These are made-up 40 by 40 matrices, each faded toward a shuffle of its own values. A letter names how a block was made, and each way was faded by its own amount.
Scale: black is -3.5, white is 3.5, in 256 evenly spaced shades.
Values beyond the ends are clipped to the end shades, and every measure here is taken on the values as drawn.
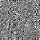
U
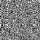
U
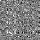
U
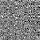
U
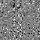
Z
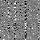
Z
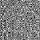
U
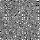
Z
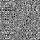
U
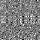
U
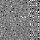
Z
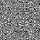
U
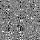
Z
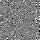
Z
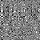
U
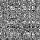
U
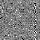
Z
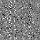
Z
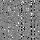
Z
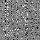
Z
